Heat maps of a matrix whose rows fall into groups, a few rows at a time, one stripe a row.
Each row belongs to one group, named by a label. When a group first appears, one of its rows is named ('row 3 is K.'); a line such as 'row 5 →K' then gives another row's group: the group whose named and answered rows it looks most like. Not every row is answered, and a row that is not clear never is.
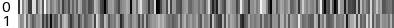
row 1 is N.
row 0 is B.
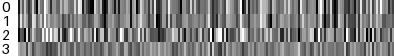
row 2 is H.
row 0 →B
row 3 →N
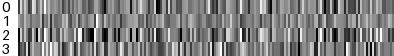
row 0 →B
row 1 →N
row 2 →B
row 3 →H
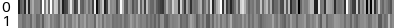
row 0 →H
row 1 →N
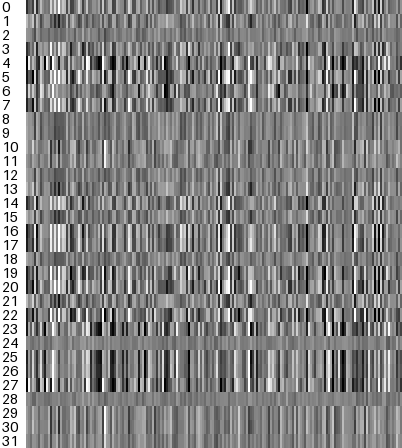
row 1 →N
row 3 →H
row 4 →B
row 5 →H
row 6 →B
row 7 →H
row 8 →N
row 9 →N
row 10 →N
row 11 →N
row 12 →N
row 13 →N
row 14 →H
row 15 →N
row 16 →H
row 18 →N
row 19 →H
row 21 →N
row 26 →B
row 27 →B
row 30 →N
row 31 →N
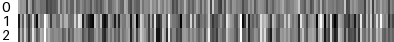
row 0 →N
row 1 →B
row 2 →B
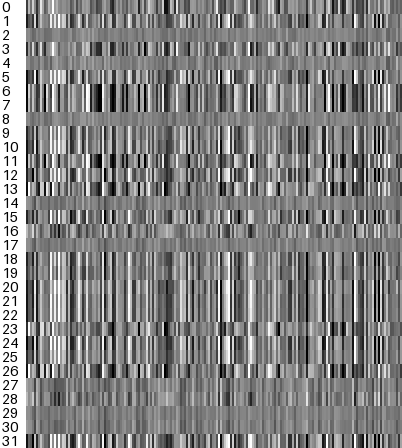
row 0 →B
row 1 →H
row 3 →B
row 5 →H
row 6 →B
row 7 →B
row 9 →H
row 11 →B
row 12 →H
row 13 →B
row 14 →N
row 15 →H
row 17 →N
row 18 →H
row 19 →H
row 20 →H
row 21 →H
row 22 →H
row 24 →H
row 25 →H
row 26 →B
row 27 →N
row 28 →N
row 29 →N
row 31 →H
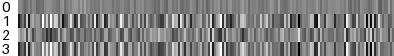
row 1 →H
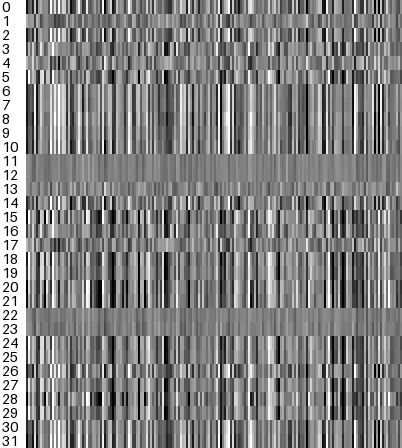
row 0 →H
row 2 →H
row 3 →B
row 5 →B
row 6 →H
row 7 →H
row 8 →H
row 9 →H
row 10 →H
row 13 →N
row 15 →B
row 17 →N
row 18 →B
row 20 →B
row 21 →B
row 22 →N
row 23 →N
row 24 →B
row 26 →H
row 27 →B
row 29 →B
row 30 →H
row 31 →H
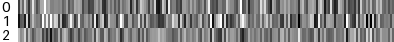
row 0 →B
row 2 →N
